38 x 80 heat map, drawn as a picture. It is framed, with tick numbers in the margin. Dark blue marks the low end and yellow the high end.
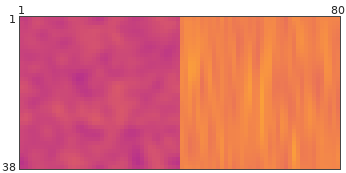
The table splits into one row of 2 panels. Panel 1,1: middling, blotchy, faint in contrast. Panel 1,2: high, streaked downward, faint in contrast.
